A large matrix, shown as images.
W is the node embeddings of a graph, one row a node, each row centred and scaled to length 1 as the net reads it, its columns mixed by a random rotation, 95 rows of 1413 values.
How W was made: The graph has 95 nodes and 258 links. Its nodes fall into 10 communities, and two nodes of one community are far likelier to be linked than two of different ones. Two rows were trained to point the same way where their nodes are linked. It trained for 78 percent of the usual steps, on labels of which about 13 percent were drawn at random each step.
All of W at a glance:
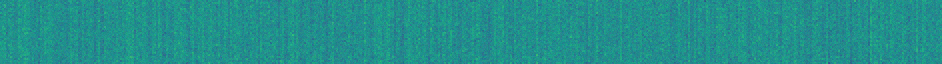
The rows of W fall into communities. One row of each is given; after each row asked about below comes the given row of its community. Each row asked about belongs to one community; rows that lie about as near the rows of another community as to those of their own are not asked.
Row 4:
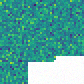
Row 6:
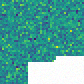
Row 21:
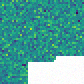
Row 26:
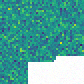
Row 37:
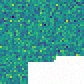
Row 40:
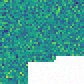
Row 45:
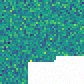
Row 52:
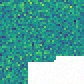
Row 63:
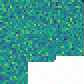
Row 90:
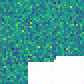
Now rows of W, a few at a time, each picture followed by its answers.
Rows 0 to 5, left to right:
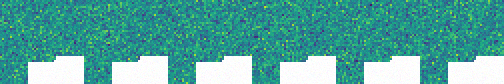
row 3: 21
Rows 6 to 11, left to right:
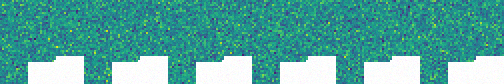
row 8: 63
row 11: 52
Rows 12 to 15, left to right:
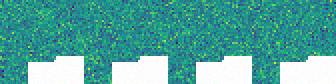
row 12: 26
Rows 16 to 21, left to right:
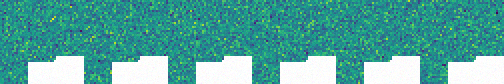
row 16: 52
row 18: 63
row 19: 37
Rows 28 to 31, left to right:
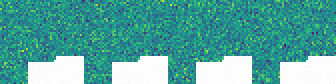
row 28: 63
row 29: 37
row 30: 6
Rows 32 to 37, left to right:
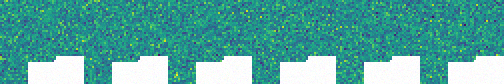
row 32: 26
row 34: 4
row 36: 63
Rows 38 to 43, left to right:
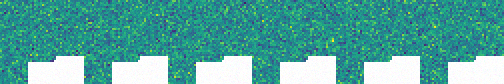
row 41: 26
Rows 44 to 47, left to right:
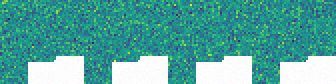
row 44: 40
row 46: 4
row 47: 45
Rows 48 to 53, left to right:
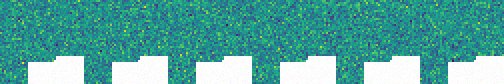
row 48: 52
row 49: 26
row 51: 90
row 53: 45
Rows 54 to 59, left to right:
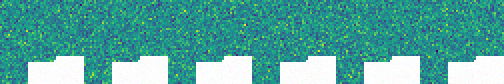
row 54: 40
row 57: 63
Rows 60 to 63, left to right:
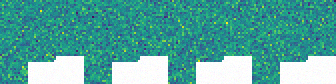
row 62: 45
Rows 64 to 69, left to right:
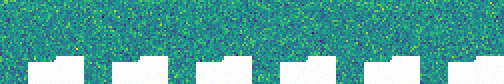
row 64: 40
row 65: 37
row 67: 4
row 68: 6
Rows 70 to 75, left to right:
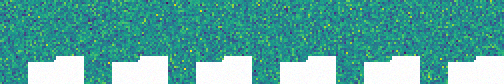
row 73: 4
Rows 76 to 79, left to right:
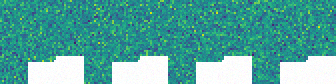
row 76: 40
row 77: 37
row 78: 37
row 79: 40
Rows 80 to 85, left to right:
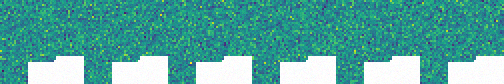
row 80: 26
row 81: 4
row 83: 26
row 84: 37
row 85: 40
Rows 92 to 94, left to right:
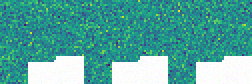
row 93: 21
